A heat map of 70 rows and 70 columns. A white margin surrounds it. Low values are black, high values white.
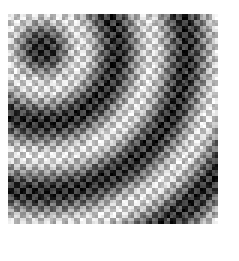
Rings: centred on the top left. Seam: none. Odd rows or columns: none. Slope: none.
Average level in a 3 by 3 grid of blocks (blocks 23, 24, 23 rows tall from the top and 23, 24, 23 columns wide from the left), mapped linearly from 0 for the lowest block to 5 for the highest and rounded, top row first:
511 / 131 / 110
